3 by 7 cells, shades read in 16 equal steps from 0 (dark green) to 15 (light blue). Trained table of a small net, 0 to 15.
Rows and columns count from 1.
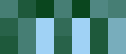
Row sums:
27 56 54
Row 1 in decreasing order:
7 6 6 6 2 0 0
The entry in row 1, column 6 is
7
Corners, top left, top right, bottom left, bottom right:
6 6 2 11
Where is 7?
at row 1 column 6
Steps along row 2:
up up down up down up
